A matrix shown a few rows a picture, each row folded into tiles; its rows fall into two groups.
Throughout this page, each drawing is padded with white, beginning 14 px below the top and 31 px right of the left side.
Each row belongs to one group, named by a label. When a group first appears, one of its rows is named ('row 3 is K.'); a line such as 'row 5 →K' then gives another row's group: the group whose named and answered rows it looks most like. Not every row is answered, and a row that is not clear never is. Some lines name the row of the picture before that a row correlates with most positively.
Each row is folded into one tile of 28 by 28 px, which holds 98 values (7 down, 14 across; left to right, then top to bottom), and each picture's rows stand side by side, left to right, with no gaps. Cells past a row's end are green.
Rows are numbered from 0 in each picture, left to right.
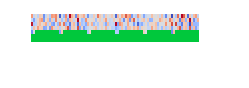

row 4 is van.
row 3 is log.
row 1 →log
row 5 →log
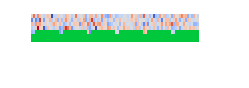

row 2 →log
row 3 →van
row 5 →log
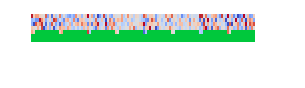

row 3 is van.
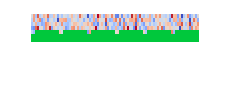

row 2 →log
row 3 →van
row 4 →van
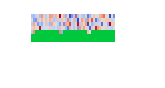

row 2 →van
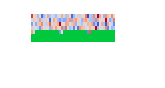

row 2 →log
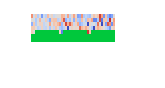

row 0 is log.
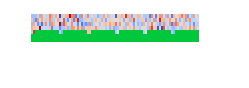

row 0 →log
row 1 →log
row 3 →log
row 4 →van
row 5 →log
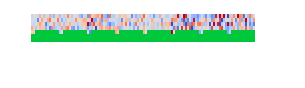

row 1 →van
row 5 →van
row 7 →log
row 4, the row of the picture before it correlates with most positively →2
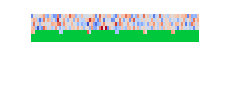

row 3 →log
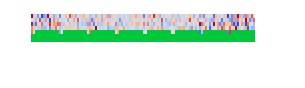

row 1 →log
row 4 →log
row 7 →log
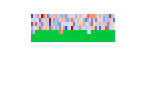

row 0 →log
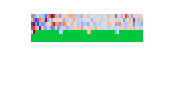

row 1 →log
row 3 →log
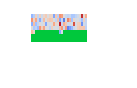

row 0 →van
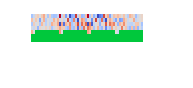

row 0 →van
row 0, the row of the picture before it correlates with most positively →0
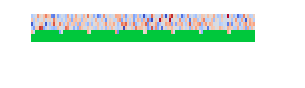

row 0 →van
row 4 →van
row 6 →log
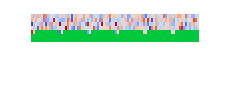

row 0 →van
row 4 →van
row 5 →van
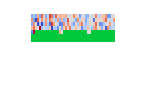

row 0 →log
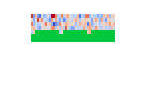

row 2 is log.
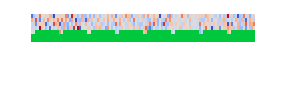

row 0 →van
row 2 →van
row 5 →log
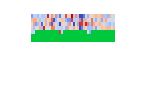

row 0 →van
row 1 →van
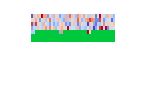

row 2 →van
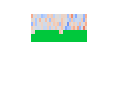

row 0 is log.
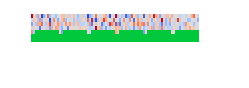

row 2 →van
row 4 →log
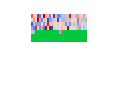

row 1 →log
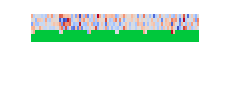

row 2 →log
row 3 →van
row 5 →van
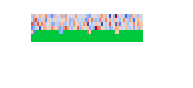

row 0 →log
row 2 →van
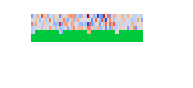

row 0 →log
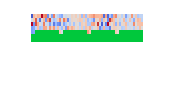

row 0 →log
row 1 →van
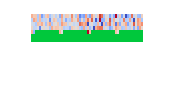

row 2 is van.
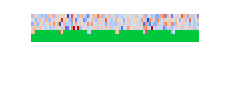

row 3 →van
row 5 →log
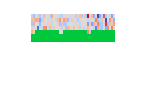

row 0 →van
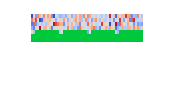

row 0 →van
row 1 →van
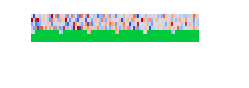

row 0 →van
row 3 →van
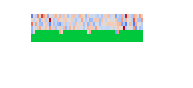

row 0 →log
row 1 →van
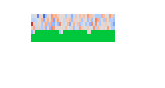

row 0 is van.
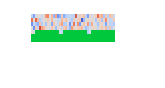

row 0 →van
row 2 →log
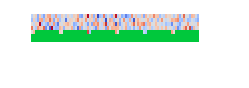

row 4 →log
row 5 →van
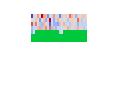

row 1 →log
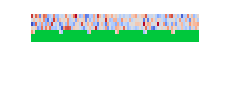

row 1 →van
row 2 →log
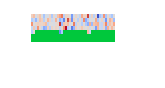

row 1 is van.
